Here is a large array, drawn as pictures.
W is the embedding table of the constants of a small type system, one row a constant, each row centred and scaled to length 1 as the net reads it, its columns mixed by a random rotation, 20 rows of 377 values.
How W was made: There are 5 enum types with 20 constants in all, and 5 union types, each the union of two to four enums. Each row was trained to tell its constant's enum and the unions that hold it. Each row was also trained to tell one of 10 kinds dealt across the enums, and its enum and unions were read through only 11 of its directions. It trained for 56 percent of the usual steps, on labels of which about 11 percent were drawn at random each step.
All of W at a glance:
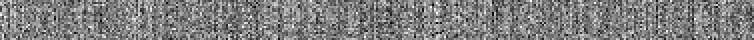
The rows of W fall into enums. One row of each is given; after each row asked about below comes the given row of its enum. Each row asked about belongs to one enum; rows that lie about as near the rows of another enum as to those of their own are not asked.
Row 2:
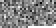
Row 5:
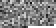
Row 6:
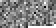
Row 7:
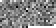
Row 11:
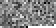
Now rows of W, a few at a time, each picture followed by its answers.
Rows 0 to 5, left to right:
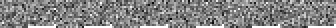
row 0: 7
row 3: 7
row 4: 5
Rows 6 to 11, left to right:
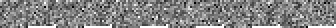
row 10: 6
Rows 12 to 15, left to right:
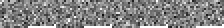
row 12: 6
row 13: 5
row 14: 6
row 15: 7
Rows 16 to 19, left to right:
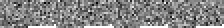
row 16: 11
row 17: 2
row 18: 2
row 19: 6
